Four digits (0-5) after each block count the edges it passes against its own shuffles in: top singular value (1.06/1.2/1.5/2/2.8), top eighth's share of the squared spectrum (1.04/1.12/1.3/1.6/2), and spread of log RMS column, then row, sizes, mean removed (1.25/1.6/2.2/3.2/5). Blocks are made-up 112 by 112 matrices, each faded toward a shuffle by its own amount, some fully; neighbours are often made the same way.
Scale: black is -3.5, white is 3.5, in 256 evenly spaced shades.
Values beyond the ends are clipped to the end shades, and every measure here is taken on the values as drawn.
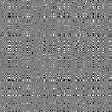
5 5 3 3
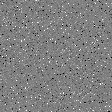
0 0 0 0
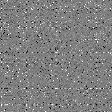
4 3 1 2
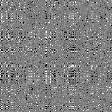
5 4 3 3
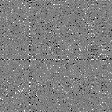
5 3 2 2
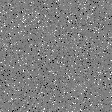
0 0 0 0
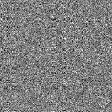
4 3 2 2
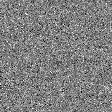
2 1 0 0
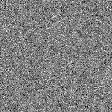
3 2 0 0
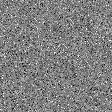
1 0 0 0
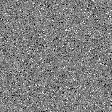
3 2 0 0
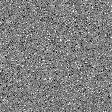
0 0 0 0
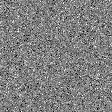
2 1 0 0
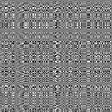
5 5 4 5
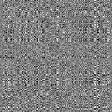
5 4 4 3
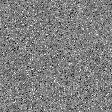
2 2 0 0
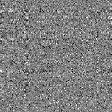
4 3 2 2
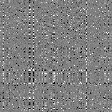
5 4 3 3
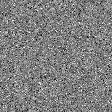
3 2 0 0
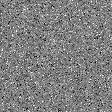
0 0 0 0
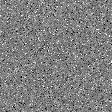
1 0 0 0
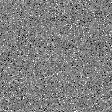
3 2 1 1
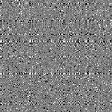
5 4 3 3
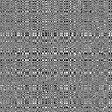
5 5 4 4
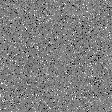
2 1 0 0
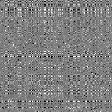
5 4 3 4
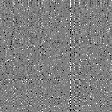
5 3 2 2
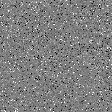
3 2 1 0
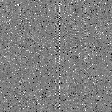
4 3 2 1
